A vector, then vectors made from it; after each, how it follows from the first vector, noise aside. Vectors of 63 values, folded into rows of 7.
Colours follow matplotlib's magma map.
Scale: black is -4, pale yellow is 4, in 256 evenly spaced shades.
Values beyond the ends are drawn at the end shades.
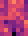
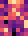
scaled up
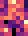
scaled up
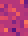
partly zeroed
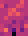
partly zeroed
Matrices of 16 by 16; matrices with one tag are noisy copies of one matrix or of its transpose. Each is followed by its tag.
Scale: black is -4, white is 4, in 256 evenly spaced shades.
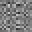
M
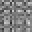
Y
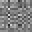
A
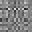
A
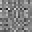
A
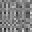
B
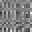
B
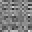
B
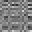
B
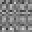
Y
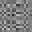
M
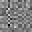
A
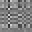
A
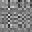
A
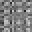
Y
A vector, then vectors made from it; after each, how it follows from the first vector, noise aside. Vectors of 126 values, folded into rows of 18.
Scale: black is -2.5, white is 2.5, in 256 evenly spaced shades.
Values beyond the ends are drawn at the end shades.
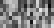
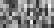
negated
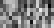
copied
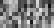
copied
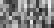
negated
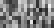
negated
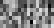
copied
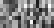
negated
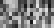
copied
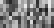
negated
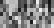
copied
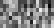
copied
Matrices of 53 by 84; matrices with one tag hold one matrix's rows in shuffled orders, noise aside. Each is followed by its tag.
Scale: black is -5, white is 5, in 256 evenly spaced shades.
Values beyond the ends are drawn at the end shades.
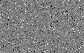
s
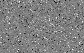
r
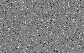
s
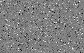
r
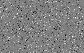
r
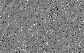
s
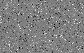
r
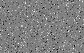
s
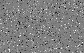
r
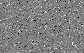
r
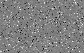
r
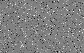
s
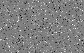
r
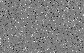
s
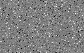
r
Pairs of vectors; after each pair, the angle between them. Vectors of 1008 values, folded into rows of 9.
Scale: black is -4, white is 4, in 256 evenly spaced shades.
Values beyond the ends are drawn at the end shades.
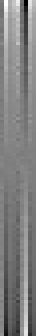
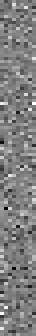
orthogonal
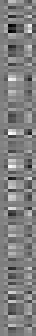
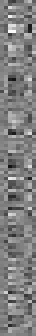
nearly opposite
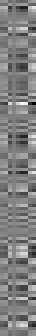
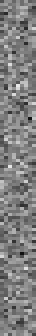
partly opposed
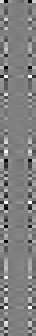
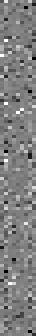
partly opposed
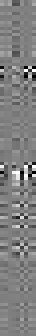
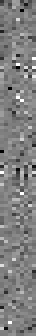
partly opposed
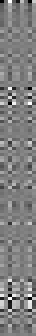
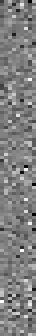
partly aligned
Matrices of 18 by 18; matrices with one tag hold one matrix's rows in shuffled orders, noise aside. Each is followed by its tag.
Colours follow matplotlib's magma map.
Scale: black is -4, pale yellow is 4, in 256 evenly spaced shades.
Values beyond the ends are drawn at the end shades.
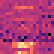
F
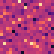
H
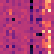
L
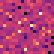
H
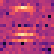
F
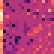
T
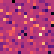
H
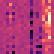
L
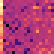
T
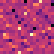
H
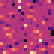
H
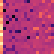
T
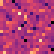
H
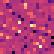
H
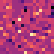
H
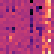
L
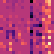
L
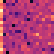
T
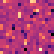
H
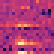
F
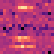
F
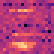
F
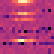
F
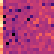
T
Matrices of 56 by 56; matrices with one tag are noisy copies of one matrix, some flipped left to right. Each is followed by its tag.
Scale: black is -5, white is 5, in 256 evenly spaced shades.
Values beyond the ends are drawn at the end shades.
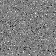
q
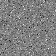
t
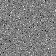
t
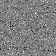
q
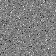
t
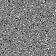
t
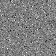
t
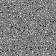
q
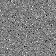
t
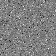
t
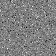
t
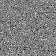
q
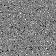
q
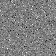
t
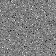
t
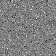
t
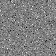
t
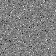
t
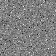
t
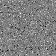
q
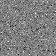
q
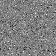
q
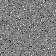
t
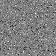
q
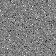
t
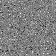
q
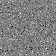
q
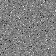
t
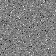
t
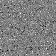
q
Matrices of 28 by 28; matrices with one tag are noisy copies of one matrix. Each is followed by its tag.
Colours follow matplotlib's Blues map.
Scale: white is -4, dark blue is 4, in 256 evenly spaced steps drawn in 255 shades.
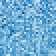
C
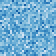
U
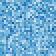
C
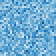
U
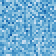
C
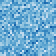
U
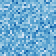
U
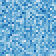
C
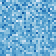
C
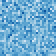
C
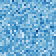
U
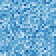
U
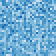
C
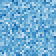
U
